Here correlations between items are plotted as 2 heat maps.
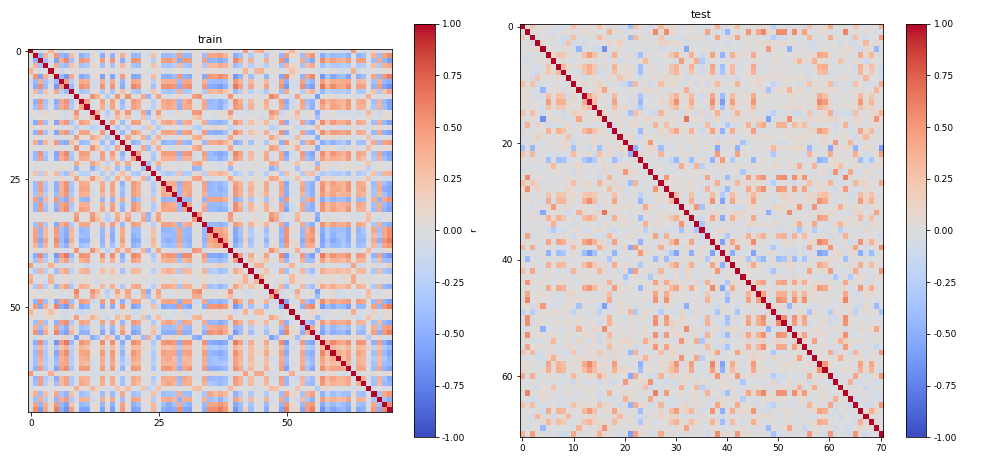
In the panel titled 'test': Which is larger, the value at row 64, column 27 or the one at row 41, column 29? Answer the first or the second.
the second
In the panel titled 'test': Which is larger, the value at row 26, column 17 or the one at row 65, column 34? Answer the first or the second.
the first
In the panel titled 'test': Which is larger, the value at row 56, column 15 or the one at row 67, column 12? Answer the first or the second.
the first
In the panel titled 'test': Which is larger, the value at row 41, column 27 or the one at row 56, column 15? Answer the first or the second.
the second
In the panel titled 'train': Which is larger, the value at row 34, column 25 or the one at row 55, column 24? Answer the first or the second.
the second
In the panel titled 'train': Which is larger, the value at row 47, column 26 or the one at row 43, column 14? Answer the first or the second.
the second
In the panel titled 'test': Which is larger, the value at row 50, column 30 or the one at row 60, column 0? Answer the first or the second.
the second
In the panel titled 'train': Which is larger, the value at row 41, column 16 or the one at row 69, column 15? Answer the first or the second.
the first
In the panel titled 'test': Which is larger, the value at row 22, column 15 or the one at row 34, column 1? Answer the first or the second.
the first
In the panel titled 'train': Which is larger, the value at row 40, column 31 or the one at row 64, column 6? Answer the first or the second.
the first
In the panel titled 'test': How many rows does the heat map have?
71
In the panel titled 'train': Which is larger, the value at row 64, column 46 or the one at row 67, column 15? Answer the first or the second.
the first
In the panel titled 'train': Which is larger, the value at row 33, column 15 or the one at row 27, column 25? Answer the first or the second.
the second
